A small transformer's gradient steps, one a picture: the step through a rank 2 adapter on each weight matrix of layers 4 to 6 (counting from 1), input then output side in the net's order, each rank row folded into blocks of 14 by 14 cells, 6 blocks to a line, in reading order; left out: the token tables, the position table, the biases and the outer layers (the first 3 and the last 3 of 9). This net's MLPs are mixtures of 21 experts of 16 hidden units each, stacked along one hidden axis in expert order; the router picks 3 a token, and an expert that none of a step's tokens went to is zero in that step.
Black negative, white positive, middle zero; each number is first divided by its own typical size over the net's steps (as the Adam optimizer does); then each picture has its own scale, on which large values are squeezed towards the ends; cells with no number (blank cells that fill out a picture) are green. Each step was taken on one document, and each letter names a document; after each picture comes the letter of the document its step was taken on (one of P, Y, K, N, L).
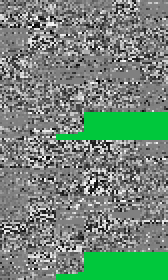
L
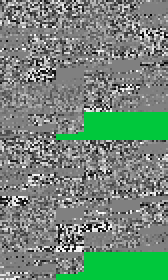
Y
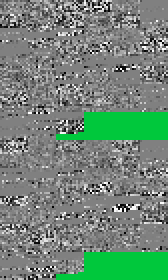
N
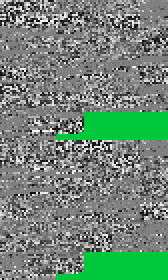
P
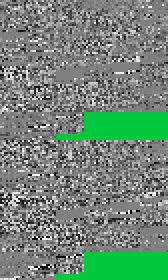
Y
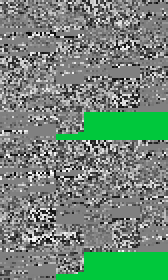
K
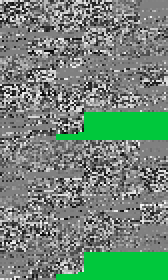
P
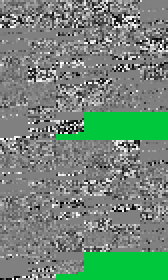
N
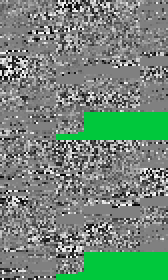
K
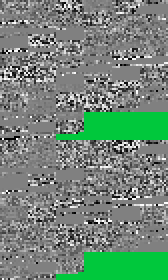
Y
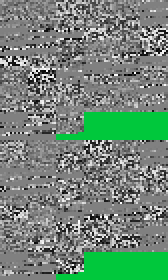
P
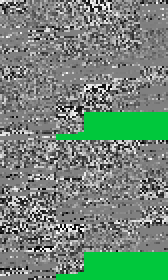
K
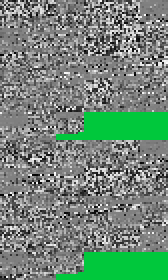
L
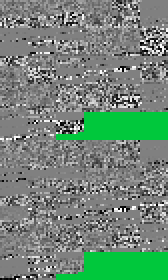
N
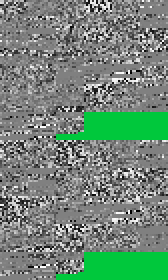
K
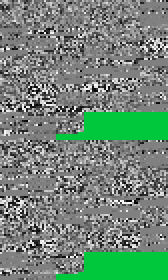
K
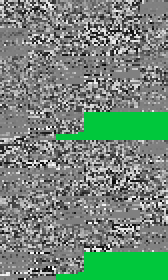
L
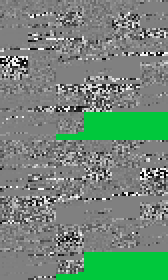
Y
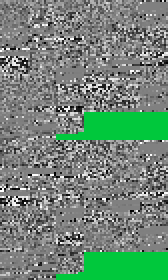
Y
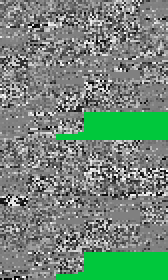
Y
